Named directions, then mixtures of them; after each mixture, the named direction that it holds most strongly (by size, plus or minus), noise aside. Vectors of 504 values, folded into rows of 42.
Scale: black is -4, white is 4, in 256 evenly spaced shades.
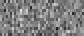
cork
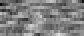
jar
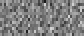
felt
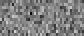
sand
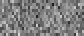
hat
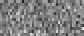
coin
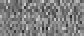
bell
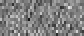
sand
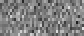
coin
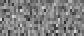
sand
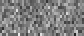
hat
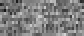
jar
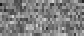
jar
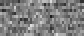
jar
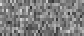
cork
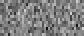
coin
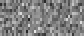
felt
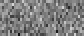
coin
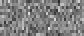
bell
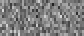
hat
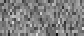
coin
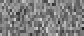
coin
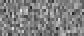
cork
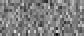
felt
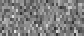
sand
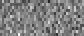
coin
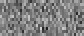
bell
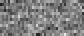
jar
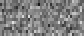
felt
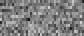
sand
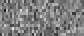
cork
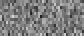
sand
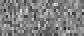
cork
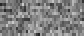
jar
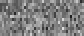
bell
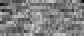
jar
